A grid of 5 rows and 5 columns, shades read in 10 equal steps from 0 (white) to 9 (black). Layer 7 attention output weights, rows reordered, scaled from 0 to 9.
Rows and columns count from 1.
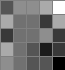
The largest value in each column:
7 5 6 8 9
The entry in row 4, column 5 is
7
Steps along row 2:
up same up down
